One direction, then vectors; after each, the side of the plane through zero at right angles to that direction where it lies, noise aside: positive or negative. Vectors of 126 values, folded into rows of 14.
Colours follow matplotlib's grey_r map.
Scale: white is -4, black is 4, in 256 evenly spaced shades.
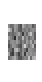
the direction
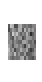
negative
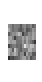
positive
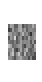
negative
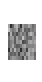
positive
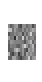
positive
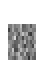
negative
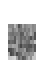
positive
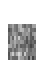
negative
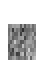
positive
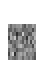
negative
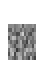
negative
